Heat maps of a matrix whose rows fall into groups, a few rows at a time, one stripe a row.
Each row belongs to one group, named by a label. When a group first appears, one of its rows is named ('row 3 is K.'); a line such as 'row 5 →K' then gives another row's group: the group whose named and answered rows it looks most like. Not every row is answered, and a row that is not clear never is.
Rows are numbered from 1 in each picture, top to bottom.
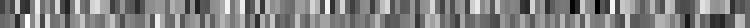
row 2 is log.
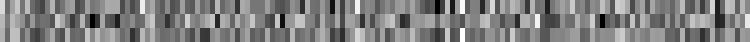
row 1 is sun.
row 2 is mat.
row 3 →sun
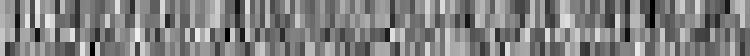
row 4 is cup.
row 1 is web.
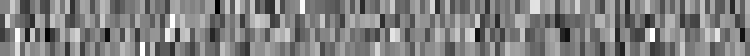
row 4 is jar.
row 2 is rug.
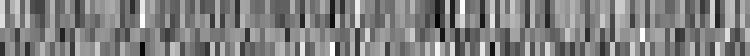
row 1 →sun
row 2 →sun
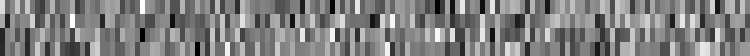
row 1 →sun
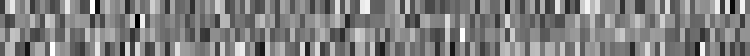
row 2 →cup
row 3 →sun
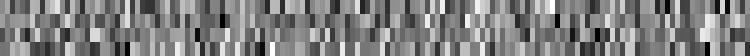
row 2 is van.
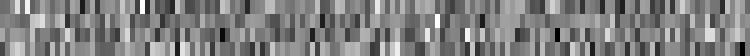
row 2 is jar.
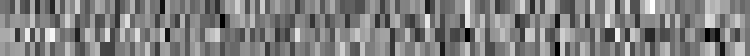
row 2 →van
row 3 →web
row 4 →van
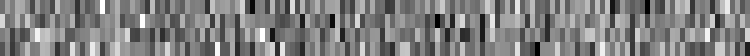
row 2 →sun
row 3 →jar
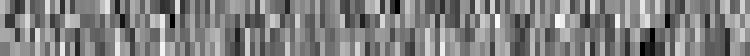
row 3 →web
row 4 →web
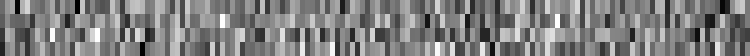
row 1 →log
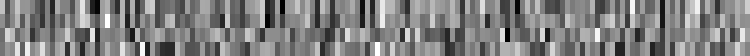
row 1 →mat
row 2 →mat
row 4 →jar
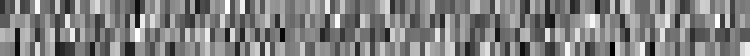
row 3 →log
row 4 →web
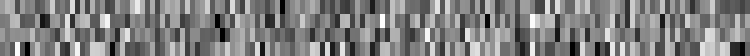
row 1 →log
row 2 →mat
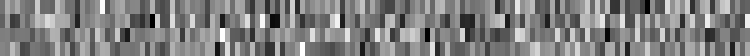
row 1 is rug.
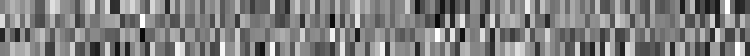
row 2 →sun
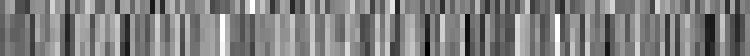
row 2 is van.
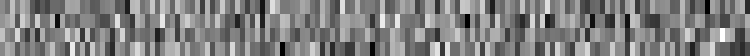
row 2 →web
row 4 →log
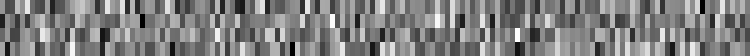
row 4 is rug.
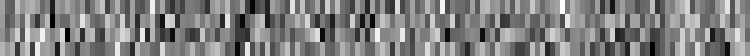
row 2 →mat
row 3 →jar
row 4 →web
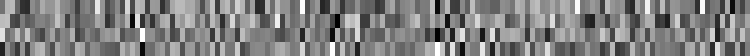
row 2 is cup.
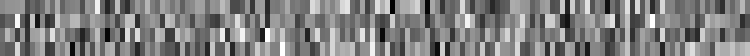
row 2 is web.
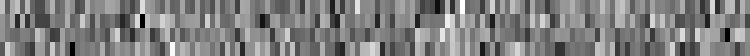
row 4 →rug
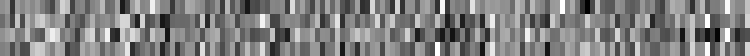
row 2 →jar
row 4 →jar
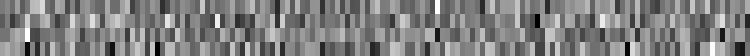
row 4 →log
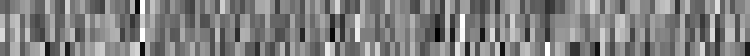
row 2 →sun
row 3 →sun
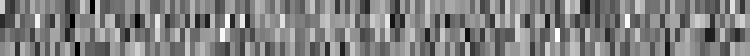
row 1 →cup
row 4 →log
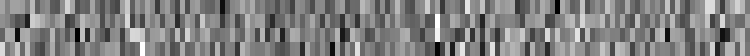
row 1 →van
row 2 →jar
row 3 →log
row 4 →sun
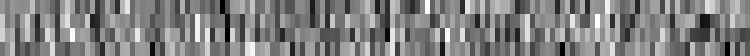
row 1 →van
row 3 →log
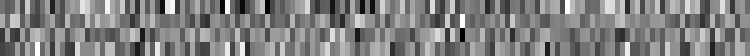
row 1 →mat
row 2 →sun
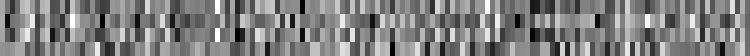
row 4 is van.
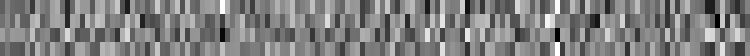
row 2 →cup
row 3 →van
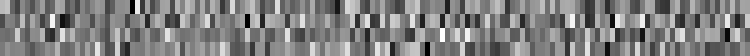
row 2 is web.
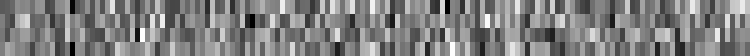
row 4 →rug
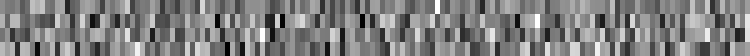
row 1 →jar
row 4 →log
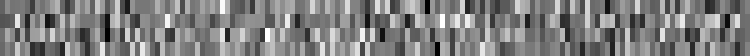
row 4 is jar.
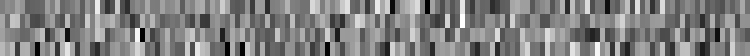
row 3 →cup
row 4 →log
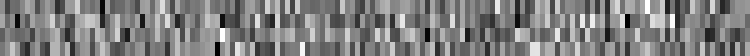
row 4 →mat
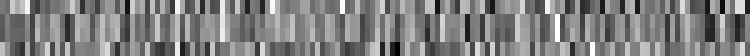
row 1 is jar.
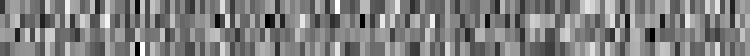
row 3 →web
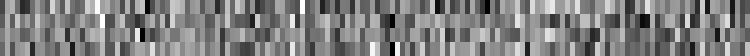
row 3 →cup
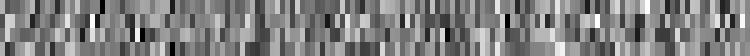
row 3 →cup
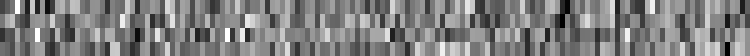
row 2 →rug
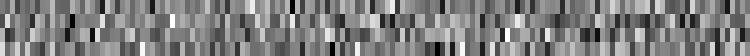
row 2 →rug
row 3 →cup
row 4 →sun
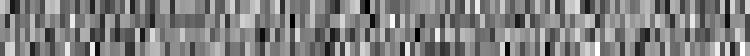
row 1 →cup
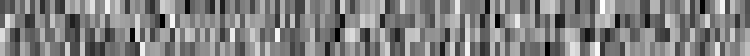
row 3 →cup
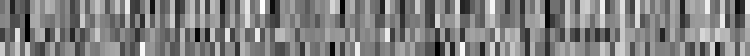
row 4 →sun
